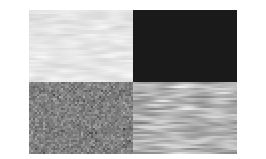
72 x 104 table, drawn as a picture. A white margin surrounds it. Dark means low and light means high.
The table splits into 2 rows of 2 panels. Panel 1,1: very high, streaked across, faint in contrast. Panel 1,2: very low, flat. Panel 2,1: middling, fine-grained. Panel 2,2: high, streaked across.
